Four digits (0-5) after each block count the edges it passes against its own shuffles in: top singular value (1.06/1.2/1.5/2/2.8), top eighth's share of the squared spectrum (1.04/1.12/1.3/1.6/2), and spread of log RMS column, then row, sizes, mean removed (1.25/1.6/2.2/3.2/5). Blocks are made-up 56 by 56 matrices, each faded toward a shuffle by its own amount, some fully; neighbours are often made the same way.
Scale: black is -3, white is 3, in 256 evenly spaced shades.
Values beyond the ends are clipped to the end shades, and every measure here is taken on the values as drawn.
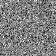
0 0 0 1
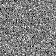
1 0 0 0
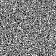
0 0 0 1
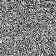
0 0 0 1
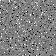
0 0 0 0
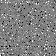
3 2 0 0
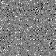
3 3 1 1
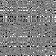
4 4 2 3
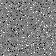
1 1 0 0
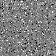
2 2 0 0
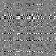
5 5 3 3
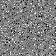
2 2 0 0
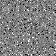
3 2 0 1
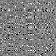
4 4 2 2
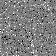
0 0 0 0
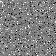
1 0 0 0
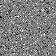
1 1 0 0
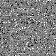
3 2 0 1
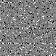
3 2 0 1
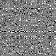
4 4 1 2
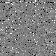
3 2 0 1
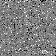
2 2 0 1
